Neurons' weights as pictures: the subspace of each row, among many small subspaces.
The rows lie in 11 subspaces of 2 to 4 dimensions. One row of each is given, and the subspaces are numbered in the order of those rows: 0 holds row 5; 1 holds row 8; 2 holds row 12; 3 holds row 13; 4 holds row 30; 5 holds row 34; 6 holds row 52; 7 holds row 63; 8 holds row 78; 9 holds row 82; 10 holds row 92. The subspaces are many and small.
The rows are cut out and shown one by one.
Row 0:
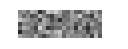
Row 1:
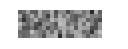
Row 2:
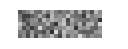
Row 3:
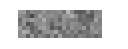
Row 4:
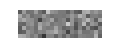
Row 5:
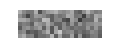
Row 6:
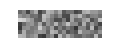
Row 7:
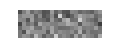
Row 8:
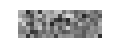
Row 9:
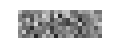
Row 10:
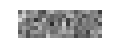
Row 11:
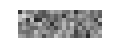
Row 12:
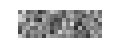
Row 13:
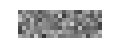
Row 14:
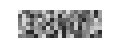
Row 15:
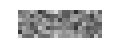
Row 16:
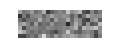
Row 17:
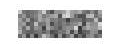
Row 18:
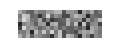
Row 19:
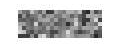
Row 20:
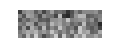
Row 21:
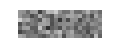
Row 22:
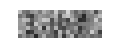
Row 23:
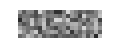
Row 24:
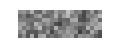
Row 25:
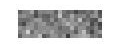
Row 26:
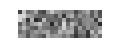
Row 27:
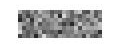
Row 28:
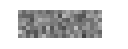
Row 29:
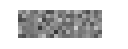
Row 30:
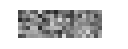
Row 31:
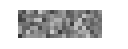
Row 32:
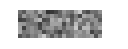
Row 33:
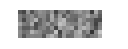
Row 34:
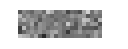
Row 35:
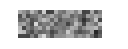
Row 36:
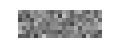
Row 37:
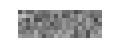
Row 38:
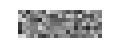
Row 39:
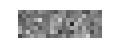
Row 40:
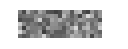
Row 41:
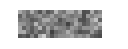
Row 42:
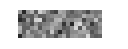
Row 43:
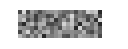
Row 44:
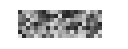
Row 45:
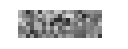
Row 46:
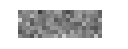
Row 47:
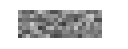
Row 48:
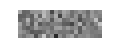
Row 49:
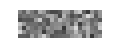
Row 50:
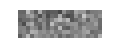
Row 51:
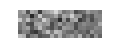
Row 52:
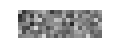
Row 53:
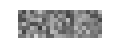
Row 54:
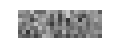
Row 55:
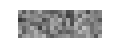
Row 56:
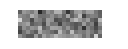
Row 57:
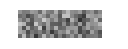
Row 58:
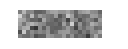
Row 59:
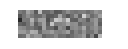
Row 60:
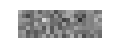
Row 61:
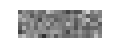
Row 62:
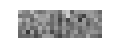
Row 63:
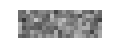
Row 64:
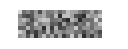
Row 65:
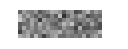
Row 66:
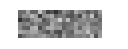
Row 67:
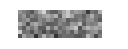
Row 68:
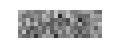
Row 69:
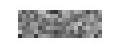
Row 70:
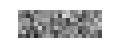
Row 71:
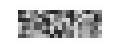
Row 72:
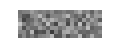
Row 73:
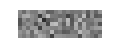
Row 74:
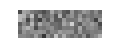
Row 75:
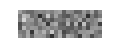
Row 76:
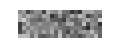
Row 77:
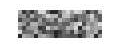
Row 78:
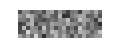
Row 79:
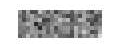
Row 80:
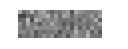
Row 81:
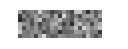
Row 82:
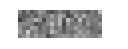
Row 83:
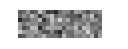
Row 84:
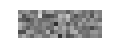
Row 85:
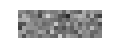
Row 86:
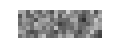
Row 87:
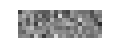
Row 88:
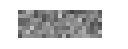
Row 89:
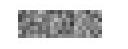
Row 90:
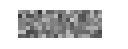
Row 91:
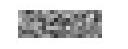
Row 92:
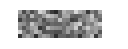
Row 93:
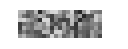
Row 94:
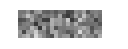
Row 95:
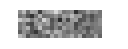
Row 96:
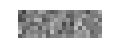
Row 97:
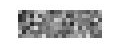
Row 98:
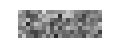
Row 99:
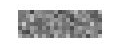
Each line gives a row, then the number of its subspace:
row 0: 4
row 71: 0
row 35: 5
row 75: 8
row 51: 10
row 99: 2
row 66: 4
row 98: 10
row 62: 9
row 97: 6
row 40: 0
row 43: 2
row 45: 1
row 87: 6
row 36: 3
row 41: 5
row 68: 6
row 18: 8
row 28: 0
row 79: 5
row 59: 1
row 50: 1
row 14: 8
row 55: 3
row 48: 6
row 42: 2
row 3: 1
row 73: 8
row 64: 0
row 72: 8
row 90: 7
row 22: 8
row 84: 7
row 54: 9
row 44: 10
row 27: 3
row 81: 3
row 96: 2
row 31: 2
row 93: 0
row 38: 7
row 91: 1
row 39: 2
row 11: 9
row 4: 5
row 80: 9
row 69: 10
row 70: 3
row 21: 4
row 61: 5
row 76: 7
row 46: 1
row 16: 5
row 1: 7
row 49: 0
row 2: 7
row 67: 10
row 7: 6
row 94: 3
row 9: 6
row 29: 7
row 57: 8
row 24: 7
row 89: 2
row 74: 6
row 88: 2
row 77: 10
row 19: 5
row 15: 10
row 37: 9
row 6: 7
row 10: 9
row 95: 10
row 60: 0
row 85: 7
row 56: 1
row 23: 1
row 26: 9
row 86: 7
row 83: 4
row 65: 3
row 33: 7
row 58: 6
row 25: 2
